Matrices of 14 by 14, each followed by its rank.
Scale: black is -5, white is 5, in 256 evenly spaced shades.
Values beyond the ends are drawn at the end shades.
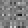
two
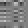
one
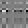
one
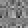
three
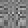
two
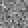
full rank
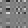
one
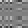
one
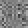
three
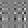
one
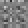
two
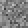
full rank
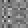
two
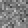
full rank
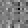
three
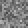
full rank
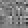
three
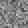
full rank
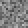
full rank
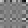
one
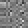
three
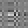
one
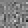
three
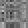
two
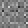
three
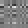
one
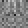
two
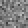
full rank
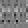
two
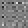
two
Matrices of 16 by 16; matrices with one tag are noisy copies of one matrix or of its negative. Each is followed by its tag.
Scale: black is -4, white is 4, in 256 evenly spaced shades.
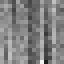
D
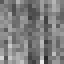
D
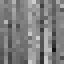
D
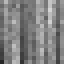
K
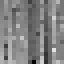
D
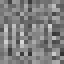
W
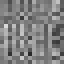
W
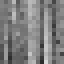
D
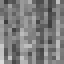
K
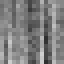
D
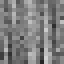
D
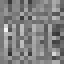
W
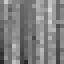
K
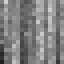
K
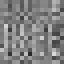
W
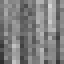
K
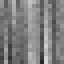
D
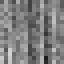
D
